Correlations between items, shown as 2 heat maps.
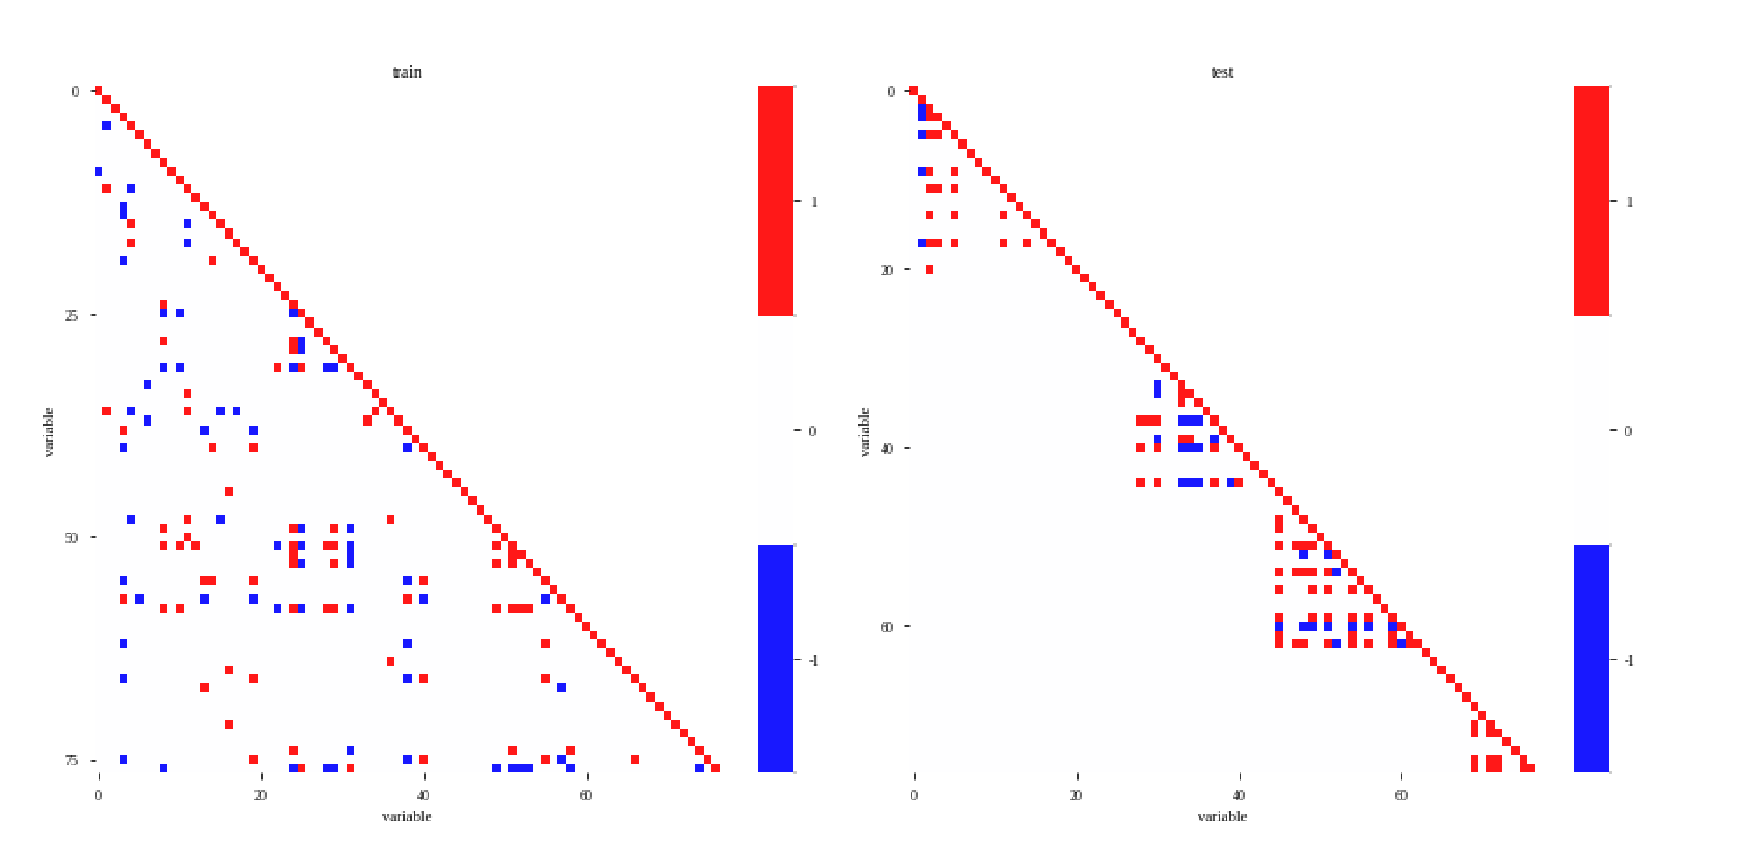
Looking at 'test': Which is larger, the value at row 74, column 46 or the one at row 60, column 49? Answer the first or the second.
the first
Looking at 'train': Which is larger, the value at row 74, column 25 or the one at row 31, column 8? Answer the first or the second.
the first
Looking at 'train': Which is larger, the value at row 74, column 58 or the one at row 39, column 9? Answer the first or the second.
the first
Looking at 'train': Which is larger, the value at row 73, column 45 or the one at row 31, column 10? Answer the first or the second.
the first
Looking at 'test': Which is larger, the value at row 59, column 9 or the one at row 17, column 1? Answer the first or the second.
the first
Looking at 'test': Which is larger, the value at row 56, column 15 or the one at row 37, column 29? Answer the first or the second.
the second
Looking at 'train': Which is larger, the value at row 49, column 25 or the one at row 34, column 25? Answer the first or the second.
the second
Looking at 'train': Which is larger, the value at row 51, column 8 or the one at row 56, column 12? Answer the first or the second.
the first
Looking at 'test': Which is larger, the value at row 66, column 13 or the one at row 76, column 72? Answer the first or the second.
the second
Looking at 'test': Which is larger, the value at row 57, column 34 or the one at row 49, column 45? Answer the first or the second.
the second
